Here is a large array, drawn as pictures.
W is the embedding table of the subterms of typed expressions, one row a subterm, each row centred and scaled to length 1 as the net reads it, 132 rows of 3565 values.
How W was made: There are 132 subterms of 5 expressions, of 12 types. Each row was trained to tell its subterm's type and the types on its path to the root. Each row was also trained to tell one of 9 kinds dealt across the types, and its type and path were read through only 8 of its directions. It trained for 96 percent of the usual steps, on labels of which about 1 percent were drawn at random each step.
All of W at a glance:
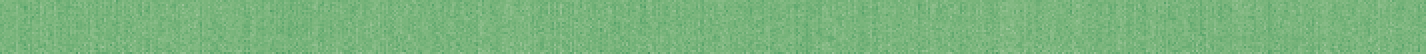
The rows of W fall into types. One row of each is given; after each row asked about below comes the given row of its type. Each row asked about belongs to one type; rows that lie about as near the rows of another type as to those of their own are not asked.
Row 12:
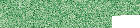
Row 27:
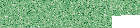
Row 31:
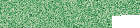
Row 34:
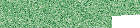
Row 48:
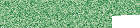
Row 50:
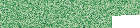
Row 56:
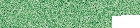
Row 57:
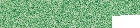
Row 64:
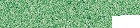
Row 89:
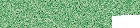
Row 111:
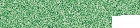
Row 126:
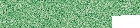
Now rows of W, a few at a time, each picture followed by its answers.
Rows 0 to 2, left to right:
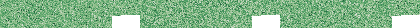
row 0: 111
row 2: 50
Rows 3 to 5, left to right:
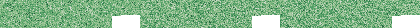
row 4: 12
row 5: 111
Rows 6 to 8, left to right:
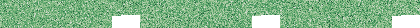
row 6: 27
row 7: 31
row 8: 34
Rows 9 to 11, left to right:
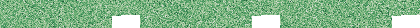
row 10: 56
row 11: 126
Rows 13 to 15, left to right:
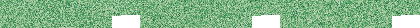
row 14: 34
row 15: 57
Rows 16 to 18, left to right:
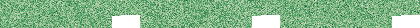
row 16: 64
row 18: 27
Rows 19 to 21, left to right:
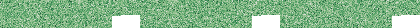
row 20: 34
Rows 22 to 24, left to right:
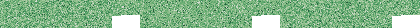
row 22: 48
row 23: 126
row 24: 57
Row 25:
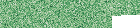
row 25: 57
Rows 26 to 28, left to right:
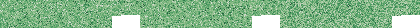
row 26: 126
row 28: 27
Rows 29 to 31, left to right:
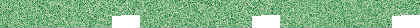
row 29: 64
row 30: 126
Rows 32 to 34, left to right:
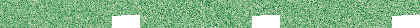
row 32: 34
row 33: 64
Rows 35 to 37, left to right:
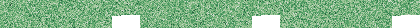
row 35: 56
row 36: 56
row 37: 89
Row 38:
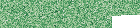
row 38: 57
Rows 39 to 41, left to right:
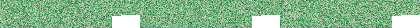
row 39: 57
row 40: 126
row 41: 89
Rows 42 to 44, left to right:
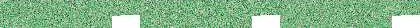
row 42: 48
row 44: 89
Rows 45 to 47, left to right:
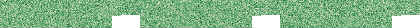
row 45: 48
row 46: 12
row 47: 126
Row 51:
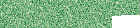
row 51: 12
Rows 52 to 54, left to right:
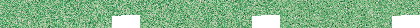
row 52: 56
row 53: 89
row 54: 89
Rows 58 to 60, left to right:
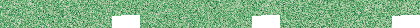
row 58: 12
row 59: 56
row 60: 56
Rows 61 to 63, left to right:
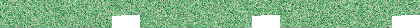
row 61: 12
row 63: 89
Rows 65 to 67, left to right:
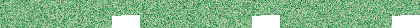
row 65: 56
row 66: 56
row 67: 111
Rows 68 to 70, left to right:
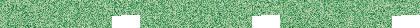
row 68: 27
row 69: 34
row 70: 126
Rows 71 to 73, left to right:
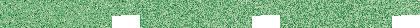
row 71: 126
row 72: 111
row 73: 50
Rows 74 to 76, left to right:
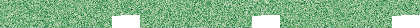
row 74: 89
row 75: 64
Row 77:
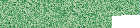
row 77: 12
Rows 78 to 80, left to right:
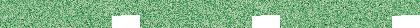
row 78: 64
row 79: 111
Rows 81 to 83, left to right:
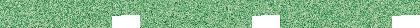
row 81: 34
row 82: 34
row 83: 111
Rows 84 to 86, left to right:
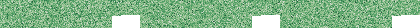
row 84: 56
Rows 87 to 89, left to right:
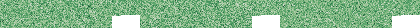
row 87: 64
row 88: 64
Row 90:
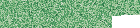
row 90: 34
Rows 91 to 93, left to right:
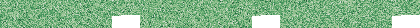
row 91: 111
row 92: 31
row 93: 89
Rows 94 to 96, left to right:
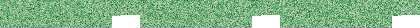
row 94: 64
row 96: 111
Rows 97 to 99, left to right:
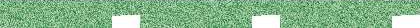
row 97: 31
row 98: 31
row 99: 57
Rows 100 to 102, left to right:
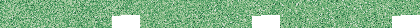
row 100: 89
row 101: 27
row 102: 48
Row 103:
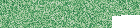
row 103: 27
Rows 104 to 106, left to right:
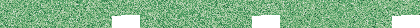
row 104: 56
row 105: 111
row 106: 126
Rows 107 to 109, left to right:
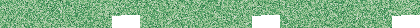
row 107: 64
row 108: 57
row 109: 50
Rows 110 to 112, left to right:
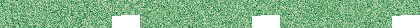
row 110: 34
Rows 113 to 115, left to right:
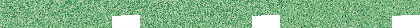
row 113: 57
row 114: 34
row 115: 89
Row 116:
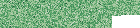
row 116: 56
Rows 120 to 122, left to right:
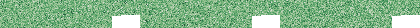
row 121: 12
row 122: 64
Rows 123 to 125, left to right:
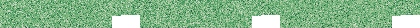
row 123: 57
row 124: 64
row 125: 48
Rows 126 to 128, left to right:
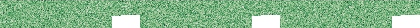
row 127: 111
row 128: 57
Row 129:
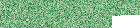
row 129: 111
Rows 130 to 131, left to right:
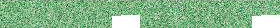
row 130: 126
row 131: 34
